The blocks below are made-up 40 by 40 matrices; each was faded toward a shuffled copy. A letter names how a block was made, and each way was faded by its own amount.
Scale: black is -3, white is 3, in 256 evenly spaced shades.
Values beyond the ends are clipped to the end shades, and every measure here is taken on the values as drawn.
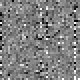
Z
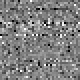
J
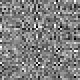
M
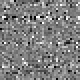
J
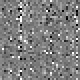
Z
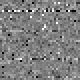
J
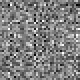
M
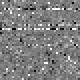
J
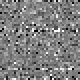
J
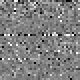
J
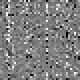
Z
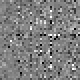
Z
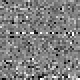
J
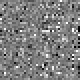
Z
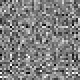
M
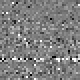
J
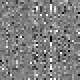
Z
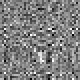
M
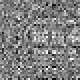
M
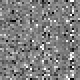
Z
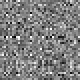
M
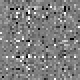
Z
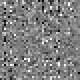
Z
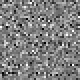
J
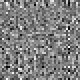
M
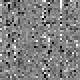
Z
